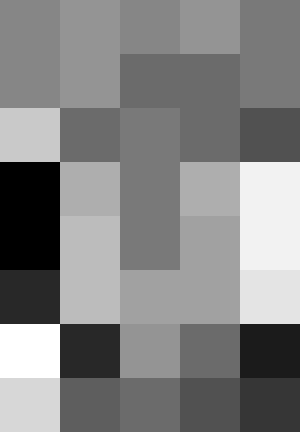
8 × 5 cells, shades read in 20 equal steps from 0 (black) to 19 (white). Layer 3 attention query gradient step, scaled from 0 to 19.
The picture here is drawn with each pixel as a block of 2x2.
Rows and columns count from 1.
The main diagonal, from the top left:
10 11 9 13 18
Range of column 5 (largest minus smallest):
16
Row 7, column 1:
19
